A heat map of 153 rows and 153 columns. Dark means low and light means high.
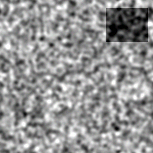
Neither half mirrors the other. On average the colour sits 60% of the way up the scale. The texture is blotchy. An odd patch, lower than its surroundings, sits in the top right. The top right is the ninth with the lowest average. There are no regular stripes.
